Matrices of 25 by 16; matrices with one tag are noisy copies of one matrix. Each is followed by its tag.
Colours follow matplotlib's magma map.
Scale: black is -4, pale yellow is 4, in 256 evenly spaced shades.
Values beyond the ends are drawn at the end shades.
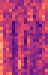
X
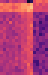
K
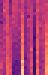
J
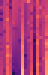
J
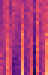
J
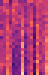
J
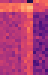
K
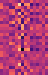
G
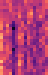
X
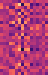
G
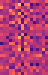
G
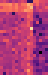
K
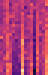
J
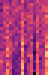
J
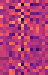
G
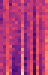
J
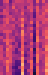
J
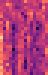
X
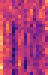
X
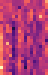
X
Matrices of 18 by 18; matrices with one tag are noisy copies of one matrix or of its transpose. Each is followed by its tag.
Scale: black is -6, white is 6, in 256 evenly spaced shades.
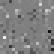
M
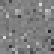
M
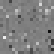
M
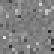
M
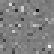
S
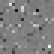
S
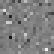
S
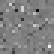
S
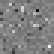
S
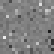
M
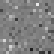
M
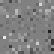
M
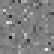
S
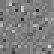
S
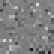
M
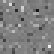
S
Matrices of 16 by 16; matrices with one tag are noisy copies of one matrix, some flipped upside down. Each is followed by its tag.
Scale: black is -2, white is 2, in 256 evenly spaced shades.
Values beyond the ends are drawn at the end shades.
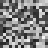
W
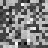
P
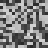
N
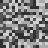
W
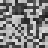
N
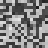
N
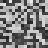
N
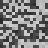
W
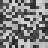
W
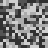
P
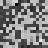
P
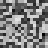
N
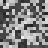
P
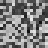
N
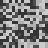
W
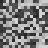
W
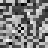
N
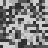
P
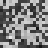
P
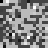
P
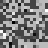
W
